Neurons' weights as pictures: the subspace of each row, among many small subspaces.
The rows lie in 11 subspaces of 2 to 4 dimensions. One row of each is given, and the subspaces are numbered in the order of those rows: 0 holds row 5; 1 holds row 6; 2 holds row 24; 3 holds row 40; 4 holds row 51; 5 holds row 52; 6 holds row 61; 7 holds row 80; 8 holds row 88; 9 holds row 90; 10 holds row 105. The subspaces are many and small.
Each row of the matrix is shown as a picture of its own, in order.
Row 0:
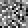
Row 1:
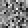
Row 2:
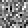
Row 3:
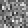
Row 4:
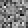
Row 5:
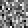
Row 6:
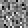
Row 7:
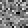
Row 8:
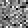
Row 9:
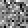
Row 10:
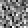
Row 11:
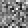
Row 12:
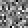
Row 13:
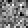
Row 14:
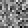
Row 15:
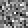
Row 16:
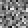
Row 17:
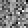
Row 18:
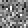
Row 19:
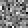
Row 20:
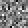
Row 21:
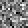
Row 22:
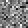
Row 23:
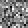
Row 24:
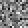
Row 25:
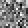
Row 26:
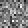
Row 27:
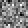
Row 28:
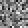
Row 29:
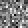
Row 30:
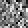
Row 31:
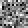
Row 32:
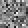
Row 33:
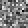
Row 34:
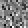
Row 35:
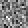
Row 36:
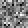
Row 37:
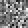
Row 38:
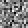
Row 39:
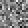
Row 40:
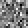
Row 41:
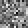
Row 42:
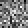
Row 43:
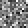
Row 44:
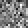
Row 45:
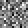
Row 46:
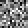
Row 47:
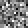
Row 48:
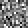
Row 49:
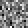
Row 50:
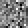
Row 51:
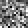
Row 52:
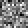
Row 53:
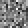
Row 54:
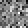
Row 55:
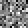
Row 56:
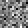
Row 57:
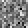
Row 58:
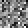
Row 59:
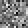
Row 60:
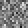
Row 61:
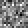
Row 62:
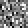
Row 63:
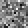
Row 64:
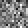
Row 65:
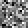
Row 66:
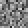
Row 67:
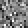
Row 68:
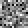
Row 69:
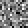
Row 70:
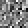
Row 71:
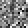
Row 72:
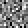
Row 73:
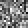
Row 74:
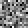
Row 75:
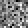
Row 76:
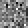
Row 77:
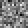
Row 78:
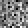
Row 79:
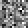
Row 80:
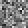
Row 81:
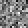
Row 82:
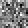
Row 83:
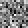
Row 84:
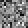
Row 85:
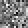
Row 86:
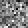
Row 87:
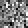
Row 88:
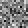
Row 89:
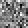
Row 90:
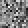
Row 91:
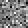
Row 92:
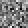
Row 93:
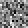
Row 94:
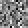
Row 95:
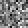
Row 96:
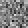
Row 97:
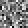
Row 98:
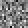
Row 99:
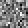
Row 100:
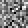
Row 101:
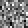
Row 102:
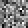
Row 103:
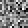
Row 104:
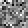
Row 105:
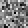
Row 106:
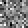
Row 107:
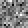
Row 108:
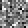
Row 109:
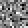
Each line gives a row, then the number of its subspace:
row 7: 9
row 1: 2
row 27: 5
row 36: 6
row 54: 5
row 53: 0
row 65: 7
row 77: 5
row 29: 8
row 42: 8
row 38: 4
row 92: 10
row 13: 5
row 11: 10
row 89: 3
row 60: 1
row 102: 7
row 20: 0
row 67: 4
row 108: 7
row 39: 2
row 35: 1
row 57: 7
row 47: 8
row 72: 4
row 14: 2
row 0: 4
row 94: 8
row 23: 4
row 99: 3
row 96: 8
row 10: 4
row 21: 2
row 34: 4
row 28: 2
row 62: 10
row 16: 4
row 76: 0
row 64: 3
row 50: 8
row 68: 5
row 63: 10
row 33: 6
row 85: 9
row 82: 3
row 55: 5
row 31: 5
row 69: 2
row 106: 4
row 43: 6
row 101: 0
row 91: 1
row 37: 9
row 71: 6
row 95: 2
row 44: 3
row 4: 7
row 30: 3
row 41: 9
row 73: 3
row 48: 1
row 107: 6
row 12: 0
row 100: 4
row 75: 1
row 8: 1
